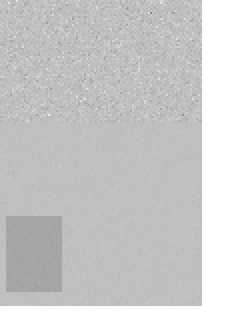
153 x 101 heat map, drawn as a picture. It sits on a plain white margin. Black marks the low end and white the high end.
A horizontal seam about 40% of the way down splits the table, and the bottom part is calmer. An odd patch, lower than its surroundings, sits in the bottom left. The bottom left is the ninth with the lowest average. There are no regular stripes.
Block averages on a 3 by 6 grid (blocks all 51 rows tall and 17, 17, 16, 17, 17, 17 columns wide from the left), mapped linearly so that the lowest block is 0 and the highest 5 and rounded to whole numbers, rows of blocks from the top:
555555
555555
005555
